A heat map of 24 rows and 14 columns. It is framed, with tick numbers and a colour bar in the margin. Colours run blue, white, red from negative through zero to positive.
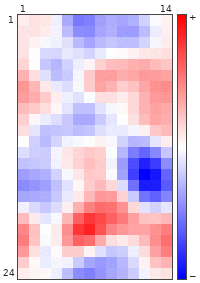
The bottom middle is the ninth with the highest average. On average the colour sits 50% of the way up the scale. The histogram is bell-shaped. The middle right is the ninth with the lowest average.
